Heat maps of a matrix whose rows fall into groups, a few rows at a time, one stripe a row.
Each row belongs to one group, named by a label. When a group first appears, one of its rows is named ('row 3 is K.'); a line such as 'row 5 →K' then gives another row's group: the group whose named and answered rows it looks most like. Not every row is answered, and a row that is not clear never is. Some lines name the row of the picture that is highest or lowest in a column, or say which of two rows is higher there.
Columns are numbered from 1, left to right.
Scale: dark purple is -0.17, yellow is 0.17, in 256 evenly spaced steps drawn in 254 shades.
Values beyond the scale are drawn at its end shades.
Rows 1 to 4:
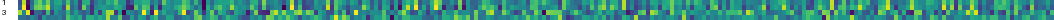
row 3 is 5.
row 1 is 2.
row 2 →2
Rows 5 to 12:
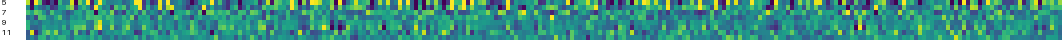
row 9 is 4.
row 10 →4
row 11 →2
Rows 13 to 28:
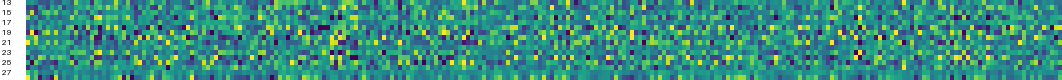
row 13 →5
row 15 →2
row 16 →4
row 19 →2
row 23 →4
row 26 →5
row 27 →5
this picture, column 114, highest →21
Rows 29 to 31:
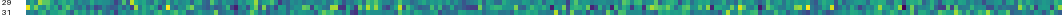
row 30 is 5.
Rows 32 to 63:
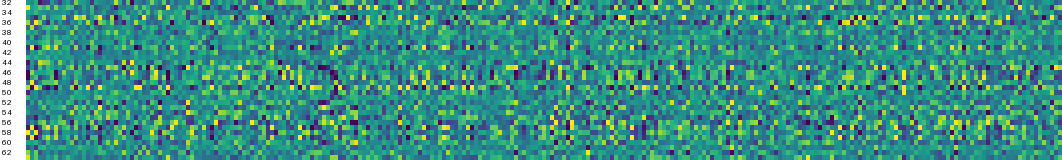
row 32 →5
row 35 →4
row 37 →2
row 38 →4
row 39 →2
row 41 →2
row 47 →5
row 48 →2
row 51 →4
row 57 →2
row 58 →5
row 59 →2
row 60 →4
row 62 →4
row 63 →5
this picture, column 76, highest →35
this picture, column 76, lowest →45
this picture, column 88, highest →33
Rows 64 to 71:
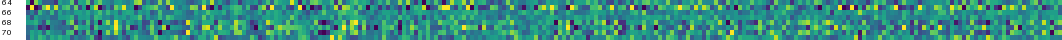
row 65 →2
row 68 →4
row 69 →5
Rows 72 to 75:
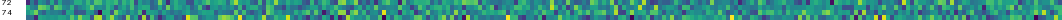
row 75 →4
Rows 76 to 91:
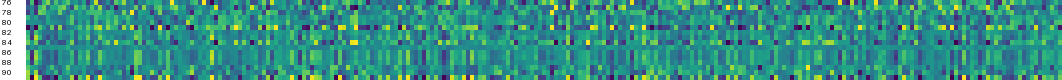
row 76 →2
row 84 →4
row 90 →5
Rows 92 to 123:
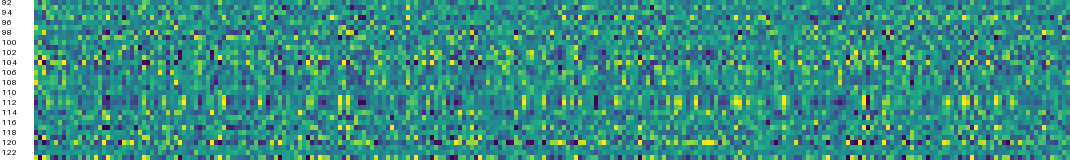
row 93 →5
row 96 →5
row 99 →4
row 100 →2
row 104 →2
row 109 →2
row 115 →4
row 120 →2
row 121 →5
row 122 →4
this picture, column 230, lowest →105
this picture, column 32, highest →106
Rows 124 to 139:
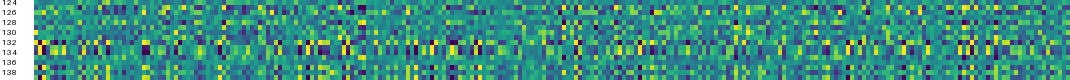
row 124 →4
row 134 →2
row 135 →4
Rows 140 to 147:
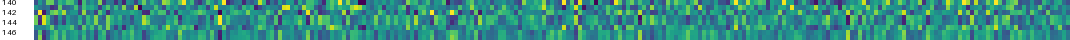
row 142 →2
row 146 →2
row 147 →2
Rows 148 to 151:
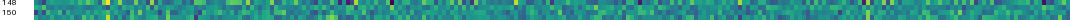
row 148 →4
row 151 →4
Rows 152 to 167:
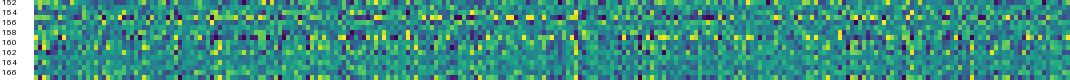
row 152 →5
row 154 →5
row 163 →5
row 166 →4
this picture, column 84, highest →159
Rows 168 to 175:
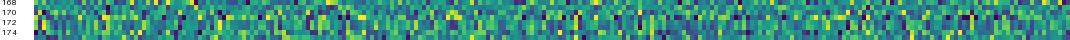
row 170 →2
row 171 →4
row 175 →5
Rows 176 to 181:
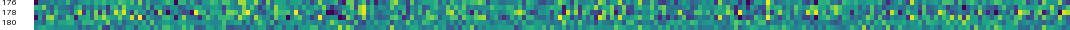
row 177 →4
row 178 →4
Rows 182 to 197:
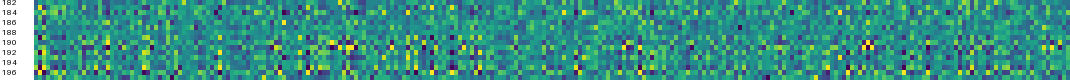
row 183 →2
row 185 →2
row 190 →4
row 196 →2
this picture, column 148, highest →191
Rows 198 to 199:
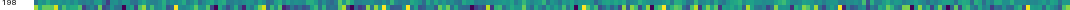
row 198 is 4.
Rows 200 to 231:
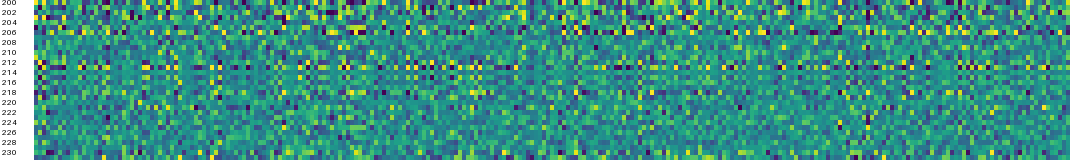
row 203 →5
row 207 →4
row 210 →5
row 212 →2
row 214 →2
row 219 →2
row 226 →2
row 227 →4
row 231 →2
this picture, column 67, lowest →212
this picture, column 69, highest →212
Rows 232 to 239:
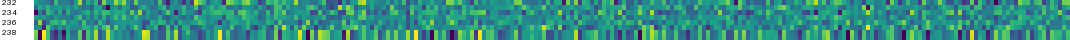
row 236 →2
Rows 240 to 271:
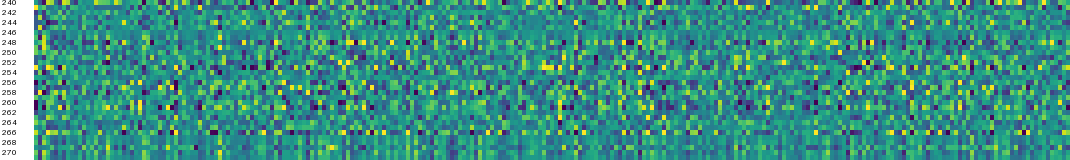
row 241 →5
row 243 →2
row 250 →5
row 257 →5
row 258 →2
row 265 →5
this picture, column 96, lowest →258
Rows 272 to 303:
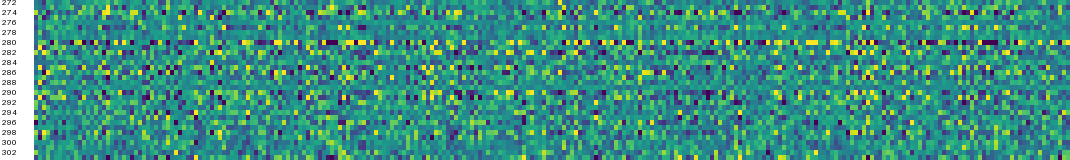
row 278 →2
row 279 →2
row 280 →4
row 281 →2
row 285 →2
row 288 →2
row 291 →2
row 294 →4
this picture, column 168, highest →275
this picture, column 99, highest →286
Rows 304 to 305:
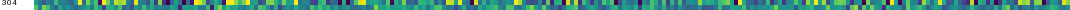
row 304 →4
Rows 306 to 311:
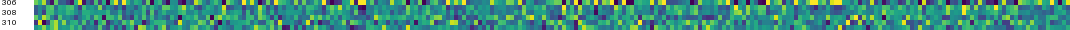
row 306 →4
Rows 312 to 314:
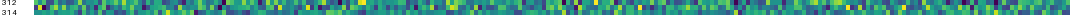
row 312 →4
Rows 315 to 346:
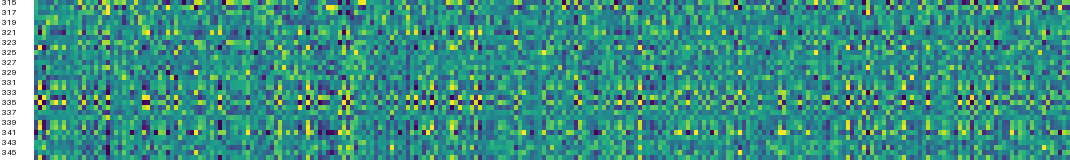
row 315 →4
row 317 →4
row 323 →4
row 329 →4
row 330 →5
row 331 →2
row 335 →2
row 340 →2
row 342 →2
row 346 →2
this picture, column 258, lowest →316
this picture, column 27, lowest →325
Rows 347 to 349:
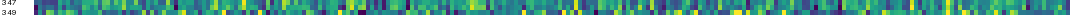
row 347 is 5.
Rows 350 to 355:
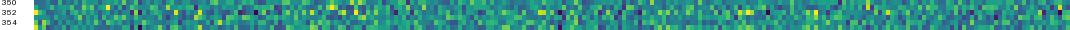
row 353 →4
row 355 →5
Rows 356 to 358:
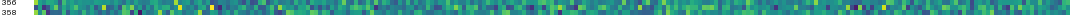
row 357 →2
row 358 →5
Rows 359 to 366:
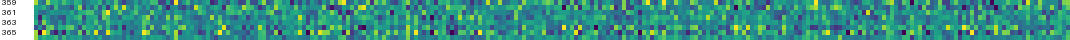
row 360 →4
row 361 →4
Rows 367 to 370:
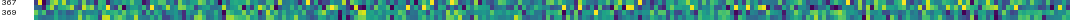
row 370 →4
